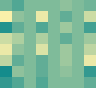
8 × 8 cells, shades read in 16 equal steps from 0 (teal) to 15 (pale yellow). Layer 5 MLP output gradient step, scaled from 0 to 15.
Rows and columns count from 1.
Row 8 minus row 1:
-4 0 0 -3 0 -1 0 -1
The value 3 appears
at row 3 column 8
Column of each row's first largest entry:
6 1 6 1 1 8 2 3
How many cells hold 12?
2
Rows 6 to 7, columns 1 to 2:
11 5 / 0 8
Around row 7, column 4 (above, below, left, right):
5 4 7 7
